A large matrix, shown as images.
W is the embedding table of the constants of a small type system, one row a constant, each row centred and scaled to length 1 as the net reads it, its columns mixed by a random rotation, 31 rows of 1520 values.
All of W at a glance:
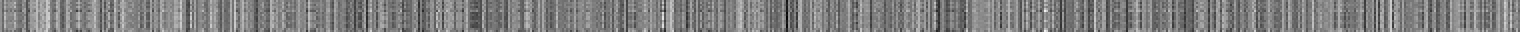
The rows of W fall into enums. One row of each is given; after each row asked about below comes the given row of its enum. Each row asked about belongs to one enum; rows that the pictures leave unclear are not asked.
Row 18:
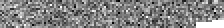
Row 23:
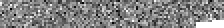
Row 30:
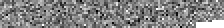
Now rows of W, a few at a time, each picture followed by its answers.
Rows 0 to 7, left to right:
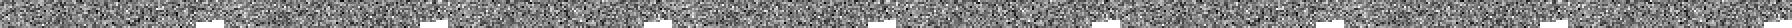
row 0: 30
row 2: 23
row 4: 23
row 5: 30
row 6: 18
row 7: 23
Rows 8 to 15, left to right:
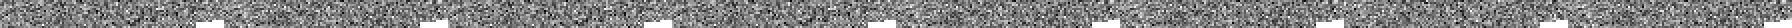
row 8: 30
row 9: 18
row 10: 30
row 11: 30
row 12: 18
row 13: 18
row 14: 23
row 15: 18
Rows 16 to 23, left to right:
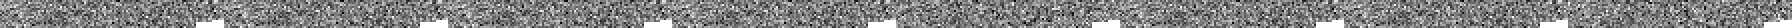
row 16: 18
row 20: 30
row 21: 18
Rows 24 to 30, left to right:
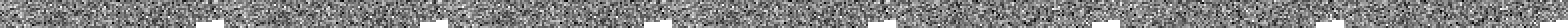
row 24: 18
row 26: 18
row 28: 30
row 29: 23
